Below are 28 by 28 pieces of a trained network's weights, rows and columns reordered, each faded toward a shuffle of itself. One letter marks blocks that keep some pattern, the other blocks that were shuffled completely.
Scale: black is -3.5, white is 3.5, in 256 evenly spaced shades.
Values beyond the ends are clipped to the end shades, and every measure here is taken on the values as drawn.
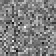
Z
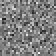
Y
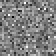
Y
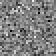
Y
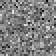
Y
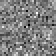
Y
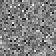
Y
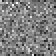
Y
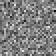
Y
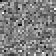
Y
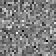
Y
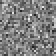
Y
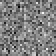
Y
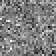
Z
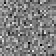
Y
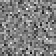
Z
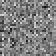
Z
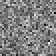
Y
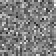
Y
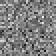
Z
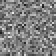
Z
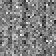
Z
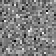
Y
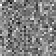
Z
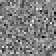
Y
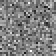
Y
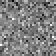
Y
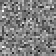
Y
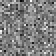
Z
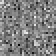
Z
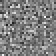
Z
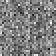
Z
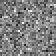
Y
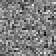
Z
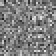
Z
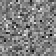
Y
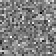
Y
